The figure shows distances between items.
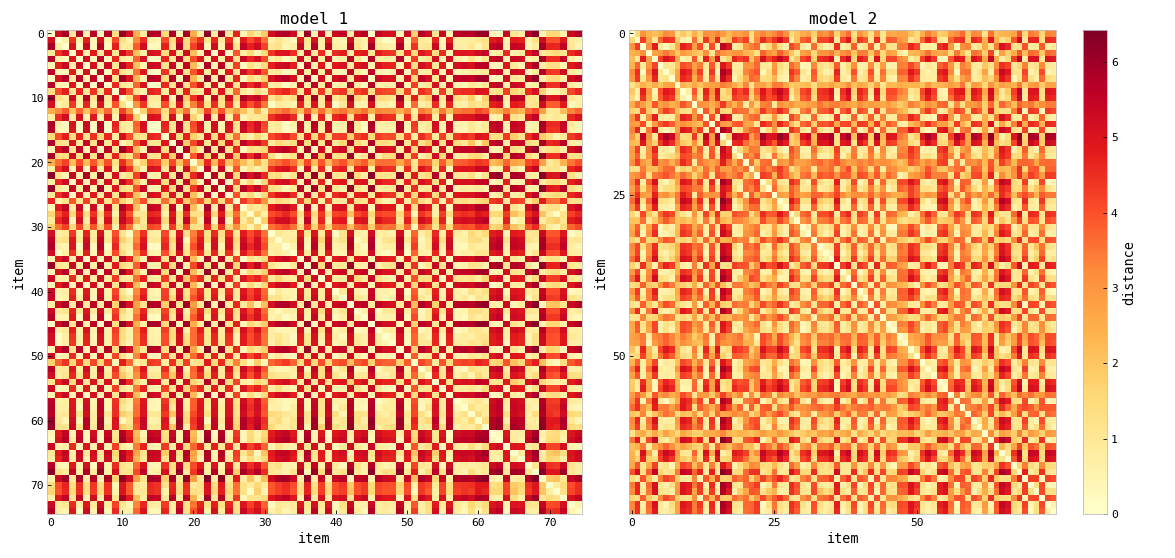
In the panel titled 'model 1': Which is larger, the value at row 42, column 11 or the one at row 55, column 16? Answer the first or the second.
the first
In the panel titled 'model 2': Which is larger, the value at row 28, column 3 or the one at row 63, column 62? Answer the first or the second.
the second
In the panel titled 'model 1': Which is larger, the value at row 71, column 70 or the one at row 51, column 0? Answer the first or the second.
the second
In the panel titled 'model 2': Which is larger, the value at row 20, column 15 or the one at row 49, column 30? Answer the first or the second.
the second
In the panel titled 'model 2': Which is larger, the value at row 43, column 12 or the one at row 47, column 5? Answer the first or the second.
the first
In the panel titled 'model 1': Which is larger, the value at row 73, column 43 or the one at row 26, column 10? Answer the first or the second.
the second
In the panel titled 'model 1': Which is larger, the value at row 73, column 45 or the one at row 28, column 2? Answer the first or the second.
the first
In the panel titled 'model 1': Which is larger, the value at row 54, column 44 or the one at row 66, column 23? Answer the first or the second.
the first
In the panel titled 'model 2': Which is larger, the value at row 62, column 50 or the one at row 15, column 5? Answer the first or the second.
the first
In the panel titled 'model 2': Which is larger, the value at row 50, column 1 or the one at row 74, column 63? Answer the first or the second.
the first
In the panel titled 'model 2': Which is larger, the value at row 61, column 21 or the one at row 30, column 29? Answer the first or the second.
the first
